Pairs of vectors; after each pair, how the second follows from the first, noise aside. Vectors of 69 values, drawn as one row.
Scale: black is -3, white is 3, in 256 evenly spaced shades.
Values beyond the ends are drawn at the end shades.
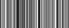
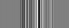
partly zeroed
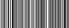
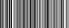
negated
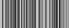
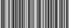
shuffled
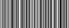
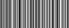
negated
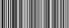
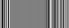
partly zeroed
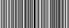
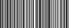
negated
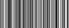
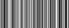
negated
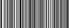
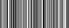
shuffled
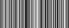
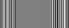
partly zeroed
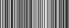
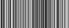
negated
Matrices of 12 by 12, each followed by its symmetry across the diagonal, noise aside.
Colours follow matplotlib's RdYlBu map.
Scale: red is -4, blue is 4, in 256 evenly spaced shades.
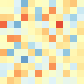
antisymmetric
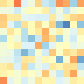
neither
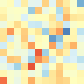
antisymmetric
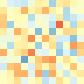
antisymmetric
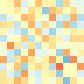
antisymmetric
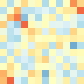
symmetric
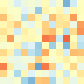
antisymmetric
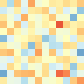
neither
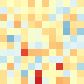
neither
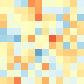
antisymmetric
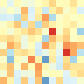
neither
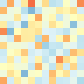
symmetric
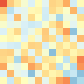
symmetric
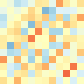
symmetric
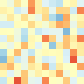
neither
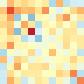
symmetric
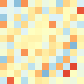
symmetric
